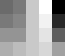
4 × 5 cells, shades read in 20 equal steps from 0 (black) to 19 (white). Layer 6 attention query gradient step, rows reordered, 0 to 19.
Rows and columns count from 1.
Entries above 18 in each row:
1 0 0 0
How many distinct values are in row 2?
5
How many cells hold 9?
2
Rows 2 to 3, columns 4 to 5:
18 3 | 17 7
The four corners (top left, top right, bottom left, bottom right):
8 0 13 12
